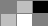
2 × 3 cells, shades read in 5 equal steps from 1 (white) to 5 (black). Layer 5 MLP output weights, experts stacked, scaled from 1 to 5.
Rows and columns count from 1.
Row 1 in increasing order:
2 3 5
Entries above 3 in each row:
1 0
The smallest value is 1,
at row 2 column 2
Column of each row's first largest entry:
3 3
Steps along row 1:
down up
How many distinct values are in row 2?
3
